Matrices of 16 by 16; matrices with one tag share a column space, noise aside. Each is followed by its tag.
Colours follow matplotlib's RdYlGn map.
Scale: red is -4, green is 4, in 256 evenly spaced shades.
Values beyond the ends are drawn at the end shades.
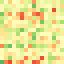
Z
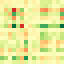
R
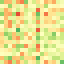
Z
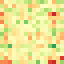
Z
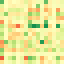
R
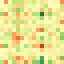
Z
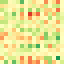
Z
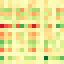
R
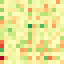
R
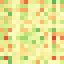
Z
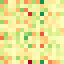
Z
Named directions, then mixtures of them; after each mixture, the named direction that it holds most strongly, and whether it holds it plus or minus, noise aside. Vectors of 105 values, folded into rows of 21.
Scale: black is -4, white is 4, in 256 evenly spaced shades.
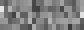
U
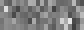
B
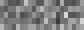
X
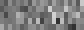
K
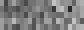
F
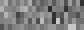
K, minus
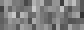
U, minus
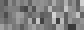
K, plus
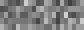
X, plus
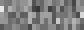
U, plus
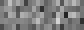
X, minus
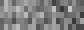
F, minus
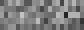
X, minus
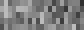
K, minus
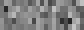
B, minus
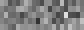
X, plus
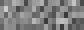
X, minus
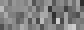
K, minus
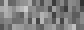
K, minus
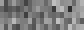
F, plus
